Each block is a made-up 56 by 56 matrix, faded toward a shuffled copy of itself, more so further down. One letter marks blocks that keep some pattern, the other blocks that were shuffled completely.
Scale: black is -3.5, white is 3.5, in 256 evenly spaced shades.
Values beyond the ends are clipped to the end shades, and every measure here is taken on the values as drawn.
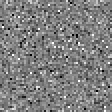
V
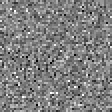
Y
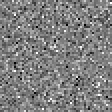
V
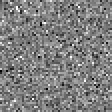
Y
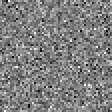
V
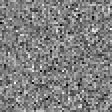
V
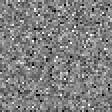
V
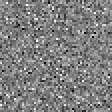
V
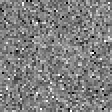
V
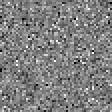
V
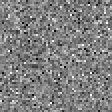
Y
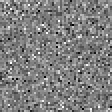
V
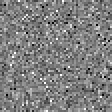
Y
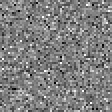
V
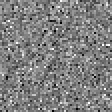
V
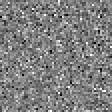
V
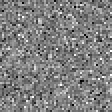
V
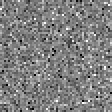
V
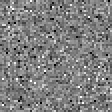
Y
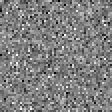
Y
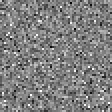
V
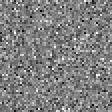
V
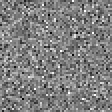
V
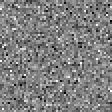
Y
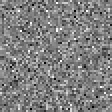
V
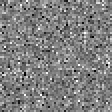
V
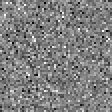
Y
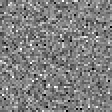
Y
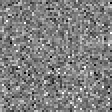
Y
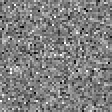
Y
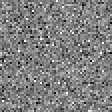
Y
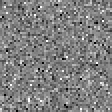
V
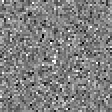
Y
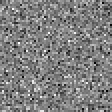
V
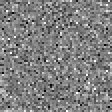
Y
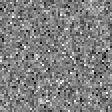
V
